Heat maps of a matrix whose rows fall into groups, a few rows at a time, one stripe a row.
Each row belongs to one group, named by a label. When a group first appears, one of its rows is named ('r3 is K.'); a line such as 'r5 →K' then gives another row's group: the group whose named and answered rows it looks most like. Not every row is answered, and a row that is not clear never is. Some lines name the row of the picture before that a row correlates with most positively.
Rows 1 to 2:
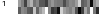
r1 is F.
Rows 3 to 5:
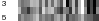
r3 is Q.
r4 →Q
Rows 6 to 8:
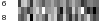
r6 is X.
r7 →Q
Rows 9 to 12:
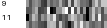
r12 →Q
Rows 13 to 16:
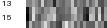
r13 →X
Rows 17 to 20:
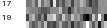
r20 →F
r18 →Q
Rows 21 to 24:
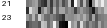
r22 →X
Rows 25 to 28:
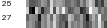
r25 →Q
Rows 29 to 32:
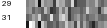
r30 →F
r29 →X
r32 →X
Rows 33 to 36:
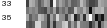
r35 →Q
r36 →F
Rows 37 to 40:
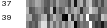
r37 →Q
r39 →F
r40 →Q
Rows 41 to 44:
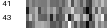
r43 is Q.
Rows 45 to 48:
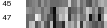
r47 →F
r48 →X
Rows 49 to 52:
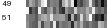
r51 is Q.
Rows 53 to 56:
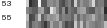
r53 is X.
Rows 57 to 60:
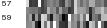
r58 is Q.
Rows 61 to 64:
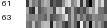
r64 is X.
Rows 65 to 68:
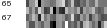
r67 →X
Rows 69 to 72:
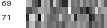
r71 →X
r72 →X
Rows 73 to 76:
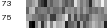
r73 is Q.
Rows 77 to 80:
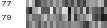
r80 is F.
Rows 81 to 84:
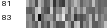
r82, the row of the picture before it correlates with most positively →78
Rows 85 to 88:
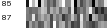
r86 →Q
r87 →X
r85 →X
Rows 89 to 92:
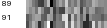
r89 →F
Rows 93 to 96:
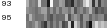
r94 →Q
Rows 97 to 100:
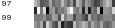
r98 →X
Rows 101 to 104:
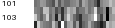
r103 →F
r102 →F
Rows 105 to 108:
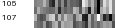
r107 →Q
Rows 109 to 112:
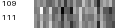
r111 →X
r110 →X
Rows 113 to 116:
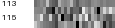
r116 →Q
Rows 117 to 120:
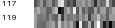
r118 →F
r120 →Q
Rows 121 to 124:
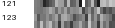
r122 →Q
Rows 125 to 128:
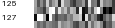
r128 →Q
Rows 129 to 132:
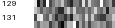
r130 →F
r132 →F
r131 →X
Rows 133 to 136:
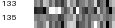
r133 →F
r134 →Q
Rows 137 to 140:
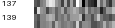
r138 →X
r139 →Q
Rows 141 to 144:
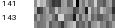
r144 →F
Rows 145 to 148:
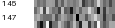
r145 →Q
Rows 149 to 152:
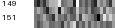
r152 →F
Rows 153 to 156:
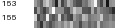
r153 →F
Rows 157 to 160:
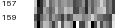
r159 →F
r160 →Q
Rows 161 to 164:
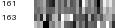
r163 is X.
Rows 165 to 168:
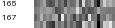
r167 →X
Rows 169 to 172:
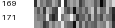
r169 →X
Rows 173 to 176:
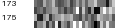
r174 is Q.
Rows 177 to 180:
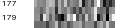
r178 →F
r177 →Q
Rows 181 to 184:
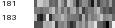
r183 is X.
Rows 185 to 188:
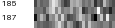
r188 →Q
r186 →Q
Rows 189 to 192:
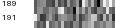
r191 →F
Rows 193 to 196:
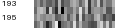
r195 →Q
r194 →X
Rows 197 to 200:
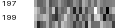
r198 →F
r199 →Q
